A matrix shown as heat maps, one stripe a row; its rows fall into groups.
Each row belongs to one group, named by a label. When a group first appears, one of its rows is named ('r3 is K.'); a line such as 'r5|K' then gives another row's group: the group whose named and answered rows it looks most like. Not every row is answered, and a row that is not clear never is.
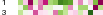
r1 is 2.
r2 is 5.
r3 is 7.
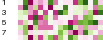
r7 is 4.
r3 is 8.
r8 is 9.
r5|4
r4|4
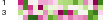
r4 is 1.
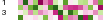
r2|1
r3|9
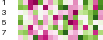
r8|4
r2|8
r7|8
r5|7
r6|2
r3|4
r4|7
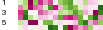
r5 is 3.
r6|1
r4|4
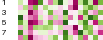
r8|2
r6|4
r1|8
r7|7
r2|4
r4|7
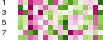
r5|8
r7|1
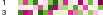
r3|7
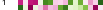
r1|3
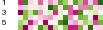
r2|1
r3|4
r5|8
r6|7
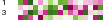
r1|1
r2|1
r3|1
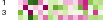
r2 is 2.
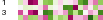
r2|2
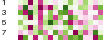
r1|9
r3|1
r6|9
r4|9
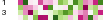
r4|1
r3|2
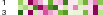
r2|1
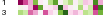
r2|8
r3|8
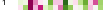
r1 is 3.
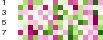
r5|5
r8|9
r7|3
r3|2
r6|9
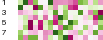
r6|3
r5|9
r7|2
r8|1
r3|2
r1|4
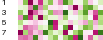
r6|7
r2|4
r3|3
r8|2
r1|3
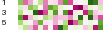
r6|8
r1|7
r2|1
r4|7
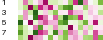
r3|1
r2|9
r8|8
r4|9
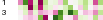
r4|2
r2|9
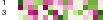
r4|8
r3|3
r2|4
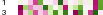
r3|2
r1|8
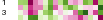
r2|3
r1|8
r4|1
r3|3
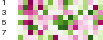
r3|7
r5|2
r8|7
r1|3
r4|9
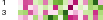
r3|8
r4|1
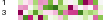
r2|1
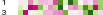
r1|9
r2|8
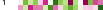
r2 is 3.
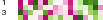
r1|4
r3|7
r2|4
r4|2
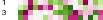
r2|9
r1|2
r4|7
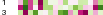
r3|1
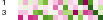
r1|7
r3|2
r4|3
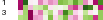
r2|4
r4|8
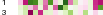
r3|9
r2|8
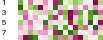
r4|7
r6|2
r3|7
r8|1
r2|1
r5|7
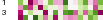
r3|2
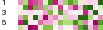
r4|4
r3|2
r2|4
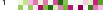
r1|8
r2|1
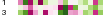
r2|7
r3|8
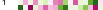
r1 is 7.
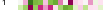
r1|1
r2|9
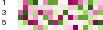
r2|7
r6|4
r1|1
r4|7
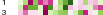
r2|1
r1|9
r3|2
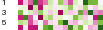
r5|8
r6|3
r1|4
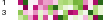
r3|7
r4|8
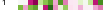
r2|1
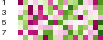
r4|9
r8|2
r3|3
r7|3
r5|8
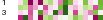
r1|3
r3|2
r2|8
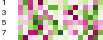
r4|4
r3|4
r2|2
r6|1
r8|2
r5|1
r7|8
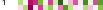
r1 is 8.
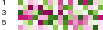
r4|2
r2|3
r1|7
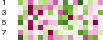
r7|5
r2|9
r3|3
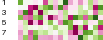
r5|3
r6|2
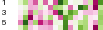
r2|5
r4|3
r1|8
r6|5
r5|5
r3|9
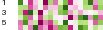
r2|8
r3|1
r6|4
